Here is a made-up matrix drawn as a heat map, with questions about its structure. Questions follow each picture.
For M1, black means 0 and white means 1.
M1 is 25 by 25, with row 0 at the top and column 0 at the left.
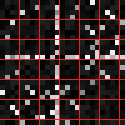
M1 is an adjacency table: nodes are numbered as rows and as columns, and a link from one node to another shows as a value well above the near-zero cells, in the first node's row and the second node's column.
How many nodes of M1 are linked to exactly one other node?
5
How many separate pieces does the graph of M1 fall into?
2
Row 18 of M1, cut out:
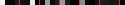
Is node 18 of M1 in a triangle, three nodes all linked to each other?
no
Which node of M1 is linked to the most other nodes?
node 11
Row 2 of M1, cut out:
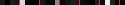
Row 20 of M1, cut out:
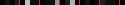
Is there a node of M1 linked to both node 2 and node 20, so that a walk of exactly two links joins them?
yes
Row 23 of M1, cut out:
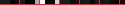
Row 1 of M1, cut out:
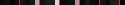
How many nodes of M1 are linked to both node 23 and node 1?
2
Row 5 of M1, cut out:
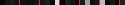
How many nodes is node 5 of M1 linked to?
3
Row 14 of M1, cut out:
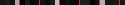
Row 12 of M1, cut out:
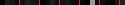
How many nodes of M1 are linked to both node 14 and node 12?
0
